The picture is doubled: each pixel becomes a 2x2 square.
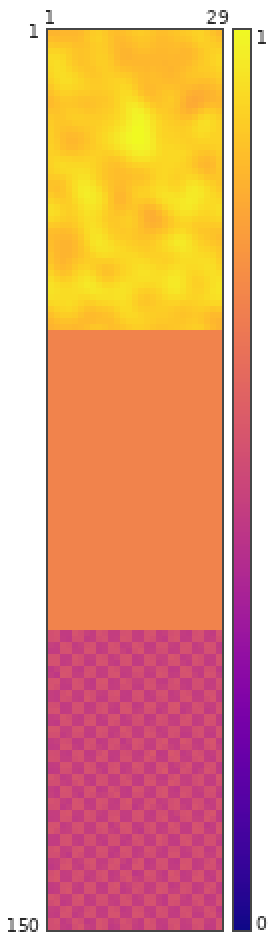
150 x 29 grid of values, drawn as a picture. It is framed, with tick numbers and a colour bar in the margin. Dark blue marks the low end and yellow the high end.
It is made of 3 by 1 panels. Panel 1,1: very high, blotchy, faint in contrast. Panel 2,1: high, flat. Panel 3,1: middling, checkered, faint in contrast.
